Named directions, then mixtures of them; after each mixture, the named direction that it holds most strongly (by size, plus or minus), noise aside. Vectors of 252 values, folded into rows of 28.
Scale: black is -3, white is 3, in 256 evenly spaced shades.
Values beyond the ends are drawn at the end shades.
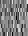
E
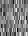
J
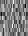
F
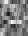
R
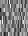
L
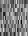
J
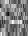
R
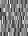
L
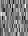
F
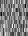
F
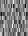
F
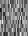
L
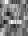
R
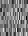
J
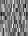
F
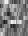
R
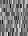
L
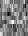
R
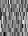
L
